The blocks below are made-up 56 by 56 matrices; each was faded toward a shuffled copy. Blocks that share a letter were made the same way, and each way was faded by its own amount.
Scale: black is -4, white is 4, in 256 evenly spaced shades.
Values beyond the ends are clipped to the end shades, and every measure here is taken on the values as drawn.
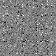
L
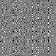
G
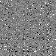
L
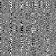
G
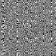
G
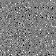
L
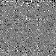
L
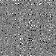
L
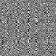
G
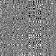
G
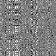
G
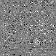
L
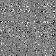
L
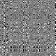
G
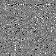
L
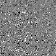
L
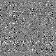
L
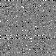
L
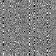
G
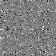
L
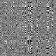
G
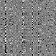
G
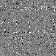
L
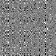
G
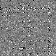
L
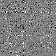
L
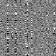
G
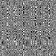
G
